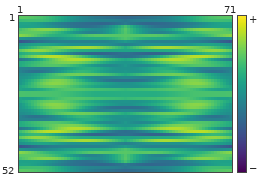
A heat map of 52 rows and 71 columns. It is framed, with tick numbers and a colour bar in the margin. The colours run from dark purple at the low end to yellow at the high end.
Mirror symmetry: left to right and top to bottom. Slope: none. Grain: streaks across.
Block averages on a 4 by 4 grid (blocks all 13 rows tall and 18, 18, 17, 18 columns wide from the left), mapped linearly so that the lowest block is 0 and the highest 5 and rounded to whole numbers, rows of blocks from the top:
3 0 0 3
5 3 3 5
5 3 3 5
3 0 0 3
